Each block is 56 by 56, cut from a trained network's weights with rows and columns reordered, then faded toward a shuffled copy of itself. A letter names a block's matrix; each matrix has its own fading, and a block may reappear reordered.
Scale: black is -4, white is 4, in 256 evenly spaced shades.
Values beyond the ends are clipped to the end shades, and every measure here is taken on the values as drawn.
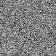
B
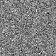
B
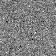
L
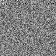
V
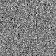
B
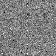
B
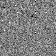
B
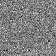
L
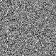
B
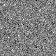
L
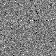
L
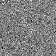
B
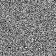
V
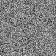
V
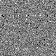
L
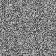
V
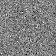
L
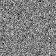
B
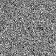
B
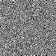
L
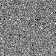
L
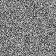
V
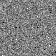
L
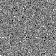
L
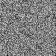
V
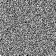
V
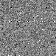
L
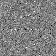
L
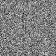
V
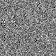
B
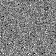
L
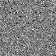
L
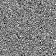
B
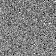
B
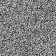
V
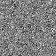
B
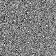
B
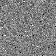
L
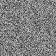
V
